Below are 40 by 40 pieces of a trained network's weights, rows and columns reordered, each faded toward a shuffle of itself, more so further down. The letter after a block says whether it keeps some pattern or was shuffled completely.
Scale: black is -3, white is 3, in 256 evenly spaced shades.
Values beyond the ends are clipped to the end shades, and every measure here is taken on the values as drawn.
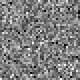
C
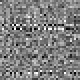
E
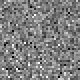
C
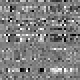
E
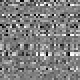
E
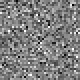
C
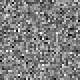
C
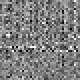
E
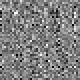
E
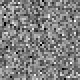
C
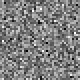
C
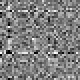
E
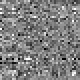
E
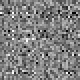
E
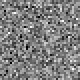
C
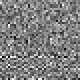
E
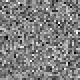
C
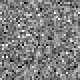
C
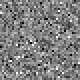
C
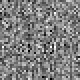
E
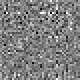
E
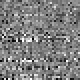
E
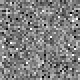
C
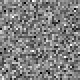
C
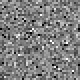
C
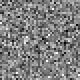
C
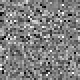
E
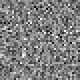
C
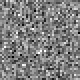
C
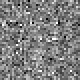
E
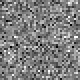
E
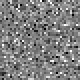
C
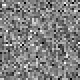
E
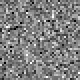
C
